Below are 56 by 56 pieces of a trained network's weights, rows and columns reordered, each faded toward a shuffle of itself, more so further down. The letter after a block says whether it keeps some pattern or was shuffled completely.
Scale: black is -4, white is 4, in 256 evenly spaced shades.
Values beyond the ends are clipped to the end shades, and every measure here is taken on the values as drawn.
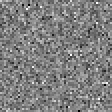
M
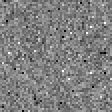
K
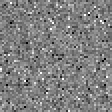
M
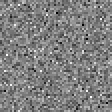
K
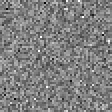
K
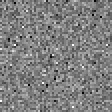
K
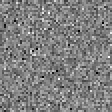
K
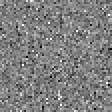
M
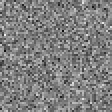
M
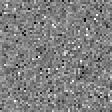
K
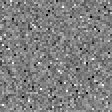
M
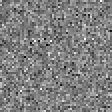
M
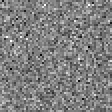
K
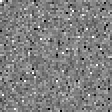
M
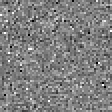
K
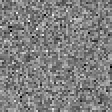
M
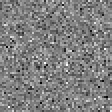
M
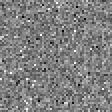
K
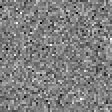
K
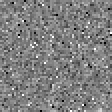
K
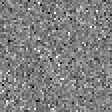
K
